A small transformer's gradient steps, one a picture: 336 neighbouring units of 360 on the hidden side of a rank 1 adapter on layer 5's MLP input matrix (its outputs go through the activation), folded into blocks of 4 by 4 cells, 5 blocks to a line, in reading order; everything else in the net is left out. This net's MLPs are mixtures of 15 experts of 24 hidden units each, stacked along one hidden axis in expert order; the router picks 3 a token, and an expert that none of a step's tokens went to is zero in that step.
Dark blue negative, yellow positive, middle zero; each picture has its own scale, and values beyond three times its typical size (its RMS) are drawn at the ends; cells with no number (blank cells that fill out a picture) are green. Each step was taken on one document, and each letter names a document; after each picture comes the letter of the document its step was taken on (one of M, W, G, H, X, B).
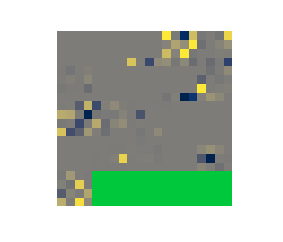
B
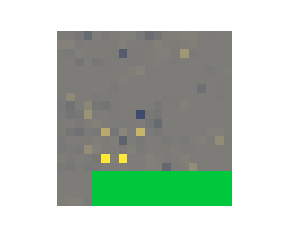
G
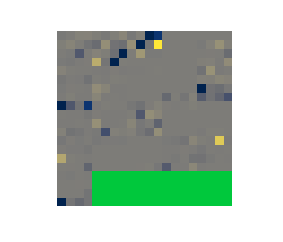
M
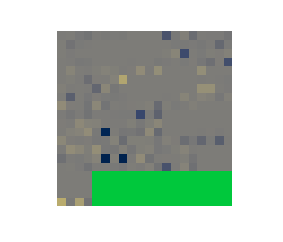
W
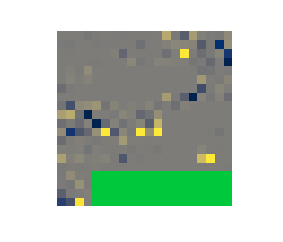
B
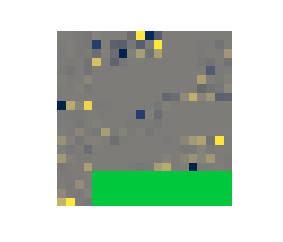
M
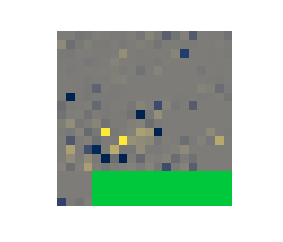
W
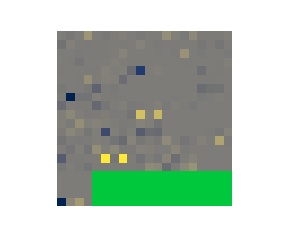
W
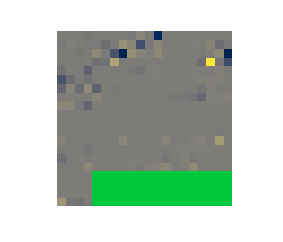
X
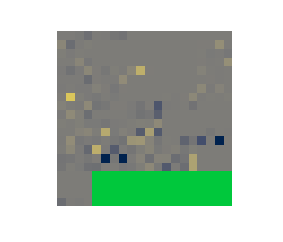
W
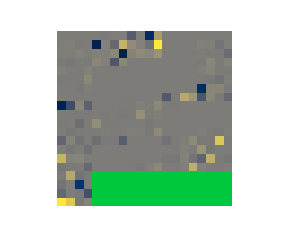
M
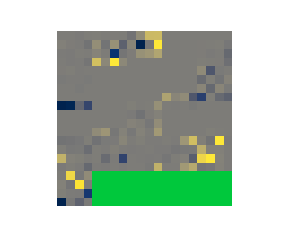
M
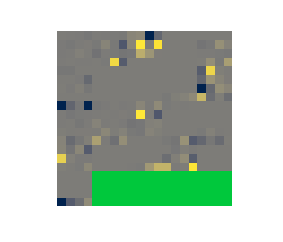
M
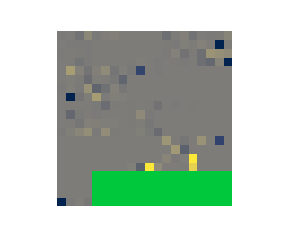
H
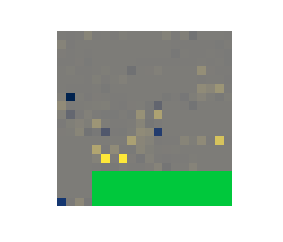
W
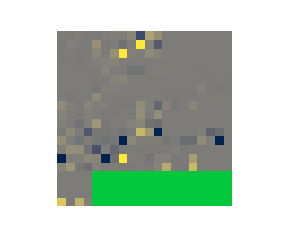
W
